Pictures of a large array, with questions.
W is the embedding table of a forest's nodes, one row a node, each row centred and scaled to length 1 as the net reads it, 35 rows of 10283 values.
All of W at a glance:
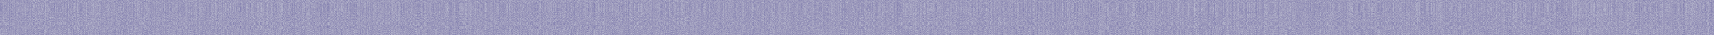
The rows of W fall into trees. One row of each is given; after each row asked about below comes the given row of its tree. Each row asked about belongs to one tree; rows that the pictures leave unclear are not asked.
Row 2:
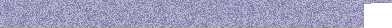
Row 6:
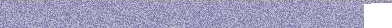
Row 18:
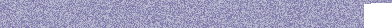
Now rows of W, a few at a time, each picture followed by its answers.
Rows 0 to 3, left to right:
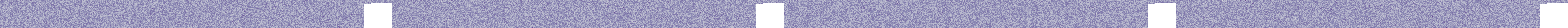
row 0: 6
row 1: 18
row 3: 6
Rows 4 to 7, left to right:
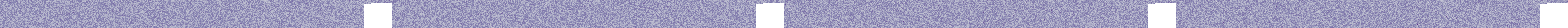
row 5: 6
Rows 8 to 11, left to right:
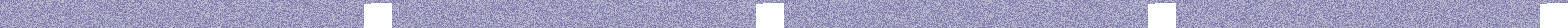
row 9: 6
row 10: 6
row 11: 6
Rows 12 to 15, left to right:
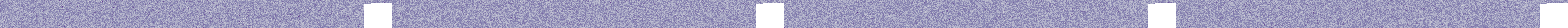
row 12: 18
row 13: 6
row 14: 6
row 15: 2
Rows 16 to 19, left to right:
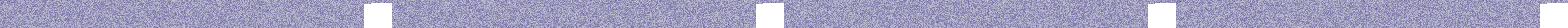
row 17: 2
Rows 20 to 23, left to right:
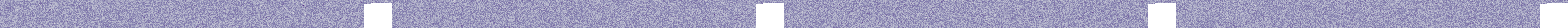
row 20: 2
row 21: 6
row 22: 18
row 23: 18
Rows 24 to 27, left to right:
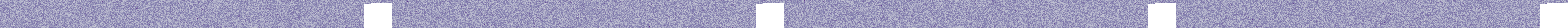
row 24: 18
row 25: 2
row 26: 6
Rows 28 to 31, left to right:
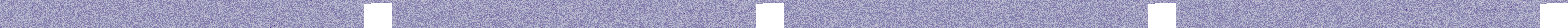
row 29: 2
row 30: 18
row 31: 2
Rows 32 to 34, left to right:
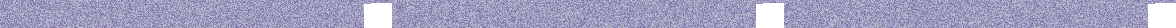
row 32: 18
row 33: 2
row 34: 18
